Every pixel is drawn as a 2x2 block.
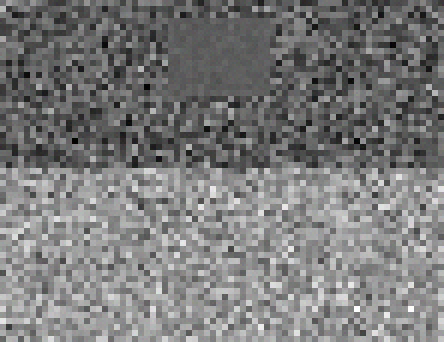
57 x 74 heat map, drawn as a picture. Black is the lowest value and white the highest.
Odd patch: calmer, in the top middle. Calmest part: top middle. Seam: horizontal, 50% of the way down, the bottom part higher. Average level on the scale: 50%.
